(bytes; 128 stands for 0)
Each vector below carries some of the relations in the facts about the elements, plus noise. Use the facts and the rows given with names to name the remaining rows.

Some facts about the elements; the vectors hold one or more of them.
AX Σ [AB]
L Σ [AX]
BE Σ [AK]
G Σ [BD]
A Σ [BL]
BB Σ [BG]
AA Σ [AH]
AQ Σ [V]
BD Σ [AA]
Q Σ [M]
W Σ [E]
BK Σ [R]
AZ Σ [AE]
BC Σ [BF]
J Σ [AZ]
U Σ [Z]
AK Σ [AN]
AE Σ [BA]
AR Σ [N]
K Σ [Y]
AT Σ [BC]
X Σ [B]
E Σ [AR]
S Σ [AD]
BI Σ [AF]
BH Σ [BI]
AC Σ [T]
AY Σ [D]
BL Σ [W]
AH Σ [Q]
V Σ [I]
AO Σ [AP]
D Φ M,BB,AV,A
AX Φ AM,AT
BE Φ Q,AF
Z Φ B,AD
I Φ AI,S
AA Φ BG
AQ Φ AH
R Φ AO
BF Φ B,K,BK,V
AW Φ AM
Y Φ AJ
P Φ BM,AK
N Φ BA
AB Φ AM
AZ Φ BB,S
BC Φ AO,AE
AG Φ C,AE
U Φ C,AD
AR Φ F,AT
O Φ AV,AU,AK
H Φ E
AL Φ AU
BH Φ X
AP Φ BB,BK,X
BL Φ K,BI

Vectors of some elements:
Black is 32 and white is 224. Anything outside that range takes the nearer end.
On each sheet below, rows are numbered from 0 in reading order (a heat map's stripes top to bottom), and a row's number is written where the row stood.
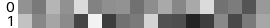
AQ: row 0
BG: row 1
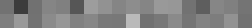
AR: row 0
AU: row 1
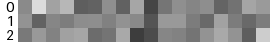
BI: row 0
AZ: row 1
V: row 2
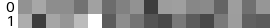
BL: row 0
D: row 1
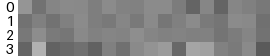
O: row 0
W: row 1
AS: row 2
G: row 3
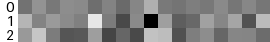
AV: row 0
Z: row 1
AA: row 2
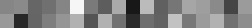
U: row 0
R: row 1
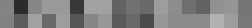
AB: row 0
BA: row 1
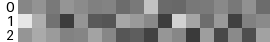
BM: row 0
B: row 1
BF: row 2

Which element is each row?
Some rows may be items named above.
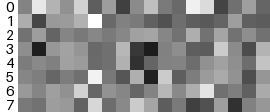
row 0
AH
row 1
D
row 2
A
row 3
I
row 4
V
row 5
U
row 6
AQ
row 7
BB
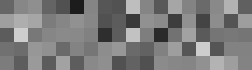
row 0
Q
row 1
BF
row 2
AK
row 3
AI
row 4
BA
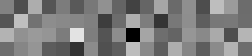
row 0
N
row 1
AK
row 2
Z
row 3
Q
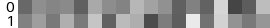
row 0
S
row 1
BK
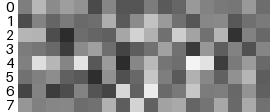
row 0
M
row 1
AT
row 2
X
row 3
BC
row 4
AH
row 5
Q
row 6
AO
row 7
AC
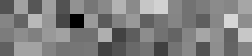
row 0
K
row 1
AF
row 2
V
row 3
AN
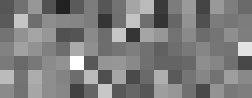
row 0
BE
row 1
AK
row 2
BH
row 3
AD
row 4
AY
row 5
T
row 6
AP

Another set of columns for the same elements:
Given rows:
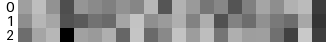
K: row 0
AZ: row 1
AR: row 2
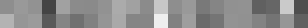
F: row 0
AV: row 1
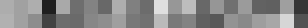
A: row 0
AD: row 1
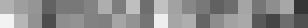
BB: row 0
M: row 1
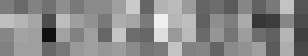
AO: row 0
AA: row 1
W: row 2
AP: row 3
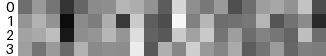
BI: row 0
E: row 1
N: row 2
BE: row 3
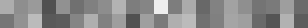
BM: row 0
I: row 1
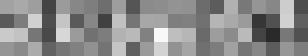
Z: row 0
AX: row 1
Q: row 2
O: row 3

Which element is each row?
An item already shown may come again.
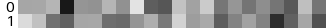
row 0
N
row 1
AH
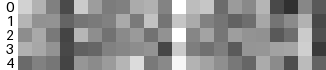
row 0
Q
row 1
BB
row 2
AT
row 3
B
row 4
AF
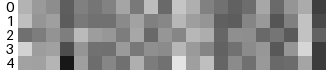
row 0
BB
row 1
AI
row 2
R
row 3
S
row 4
A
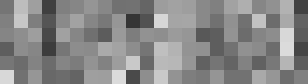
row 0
V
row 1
BF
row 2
U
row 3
BH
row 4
AO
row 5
AK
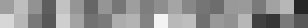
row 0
BK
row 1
Q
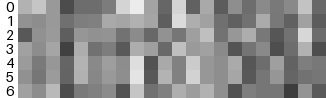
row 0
BA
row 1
BG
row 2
AQ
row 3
AY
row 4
BE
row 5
BE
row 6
D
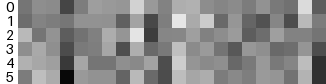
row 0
Y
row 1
BC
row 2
AN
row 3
H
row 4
X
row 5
BL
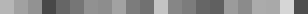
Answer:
AD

